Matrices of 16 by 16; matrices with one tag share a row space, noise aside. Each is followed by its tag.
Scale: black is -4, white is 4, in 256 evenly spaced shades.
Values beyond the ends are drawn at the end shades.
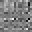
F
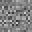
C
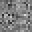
C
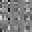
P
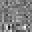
C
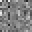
P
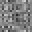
C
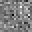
F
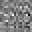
F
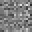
F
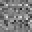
F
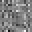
C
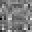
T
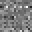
F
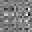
F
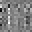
P
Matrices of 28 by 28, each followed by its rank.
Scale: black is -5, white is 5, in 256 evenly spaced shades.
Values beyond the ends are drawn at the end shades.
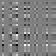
one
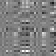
two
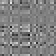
two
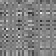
two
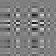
one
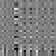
two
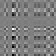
one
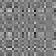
two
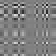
one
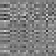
two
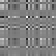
one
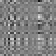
two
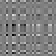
one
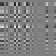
one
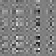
two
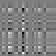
one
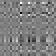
two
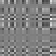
one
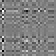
two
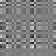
one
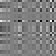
one
